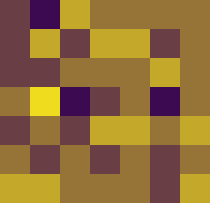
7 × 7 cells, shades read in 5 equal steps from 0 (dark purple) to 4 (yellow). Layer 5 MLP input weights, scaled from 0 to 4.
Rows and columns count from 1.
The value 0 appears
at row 1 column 2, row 4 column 3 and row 4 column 6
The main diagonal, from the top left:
1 3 2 1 3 1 3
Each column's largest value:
3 4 3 3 3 3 3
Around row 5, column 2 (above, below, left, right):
4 1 1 1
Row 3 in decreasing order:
3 2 2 2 2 1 1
